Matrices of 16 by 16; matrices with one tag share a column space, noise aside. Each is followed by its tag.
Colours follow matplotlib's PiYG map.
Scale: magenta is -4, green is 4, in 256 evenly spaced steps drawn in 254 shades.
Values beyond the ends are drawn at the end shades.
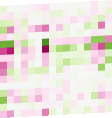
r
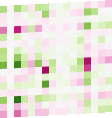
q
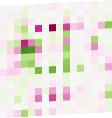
r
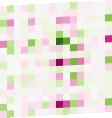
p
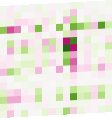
r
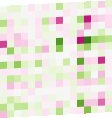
p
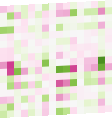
q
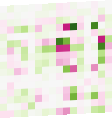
r
